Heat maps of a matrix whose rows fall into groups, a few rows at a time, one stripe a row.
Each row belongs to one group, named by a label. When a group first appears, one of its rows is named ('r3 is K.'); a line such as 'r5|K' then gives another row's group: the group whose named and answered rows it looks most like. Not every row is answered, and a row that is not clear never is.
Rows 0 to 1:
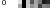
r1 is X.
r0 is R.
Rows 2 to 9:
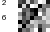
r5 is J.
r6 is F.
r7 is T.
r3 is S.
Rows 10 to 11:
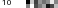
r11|S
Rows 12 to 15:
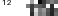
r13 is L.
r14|R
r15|R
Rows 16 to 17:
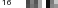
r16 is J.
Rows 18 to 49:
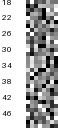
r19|T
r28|L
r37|X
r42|T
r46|R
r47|L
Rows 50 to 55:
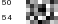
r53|L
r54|S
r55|F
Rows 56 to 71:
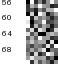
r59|S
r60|R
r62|R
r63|S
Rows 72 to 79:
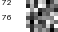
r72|S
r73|S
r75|F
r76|J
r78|L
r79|R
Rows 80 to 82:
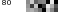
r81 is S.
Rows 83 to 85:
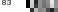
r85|R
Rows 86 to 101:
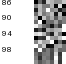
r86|T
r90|X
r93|T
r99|L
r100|L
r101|L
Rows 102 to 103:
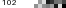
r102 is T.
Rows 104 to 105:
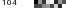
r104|S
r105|L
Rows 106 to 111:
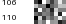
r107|F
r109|L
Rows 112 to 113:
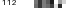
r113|L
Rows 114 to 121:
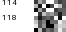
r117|R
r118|L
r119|F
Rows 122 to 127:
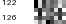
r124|L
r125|R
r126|L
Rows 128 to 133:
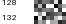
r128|L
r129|S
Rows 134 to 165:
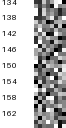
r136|R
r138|J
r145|R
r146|S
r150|T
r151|L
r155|X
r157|F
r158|S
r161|S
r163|X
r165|L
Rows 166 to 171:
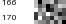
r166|X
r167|F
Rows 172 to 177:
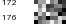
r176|F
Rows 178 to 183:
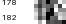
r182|F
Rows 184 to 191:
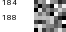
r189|J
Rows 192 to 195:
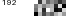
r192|R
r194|S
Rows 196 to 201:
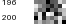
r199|S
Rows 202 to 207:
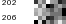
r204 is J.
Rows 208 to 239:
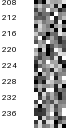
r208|T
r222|L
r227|J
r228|T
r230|S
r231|R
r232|R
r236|J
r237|R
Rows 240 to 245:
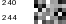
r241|T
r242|R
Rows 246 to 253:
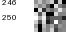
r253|X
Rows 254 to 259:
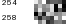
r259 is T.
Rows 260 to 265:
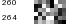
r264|S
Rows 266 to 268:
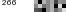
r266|X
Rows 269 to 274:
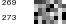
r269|J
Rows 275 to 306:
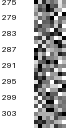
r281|L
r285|S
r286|R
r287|T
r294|T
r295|X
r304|X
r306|X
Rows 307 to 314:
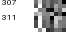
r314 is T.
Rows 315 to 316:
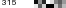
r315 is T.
